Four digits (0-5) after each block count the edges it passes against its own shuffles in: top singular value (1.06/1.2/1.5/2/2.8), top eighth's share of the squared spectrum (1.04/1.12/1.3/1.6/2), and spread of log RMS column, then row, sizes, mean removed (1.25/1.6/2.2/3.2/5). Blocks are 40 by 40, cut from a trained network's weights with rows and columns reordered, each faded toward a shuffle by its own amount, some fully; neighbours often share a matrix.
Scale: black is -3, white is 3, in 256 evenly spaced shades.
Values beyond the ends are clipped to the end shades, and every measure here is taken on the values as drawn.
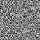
3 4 2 2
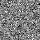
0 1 0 0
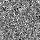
0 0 0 0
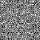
3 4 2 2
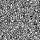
2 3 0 0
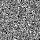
1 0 0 0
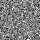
0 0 0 0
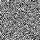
2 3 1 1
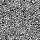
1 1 0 0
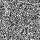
0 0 0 0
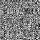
3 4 1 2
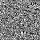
2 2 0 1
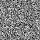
1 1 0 0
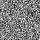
1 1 0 0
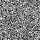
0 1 0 0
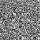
3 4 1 2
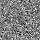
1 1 0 0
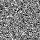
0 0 0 0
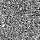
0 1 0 0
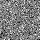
0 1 0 0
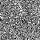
0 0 0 0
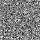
2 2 0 2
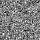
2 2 0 2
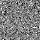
1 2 0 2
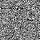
0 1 0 1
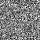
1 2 0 1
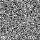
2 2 0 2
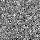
1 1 0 0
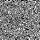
1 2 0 1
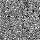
1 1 0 1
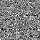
1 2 0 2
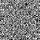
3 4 2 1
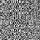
3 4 2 1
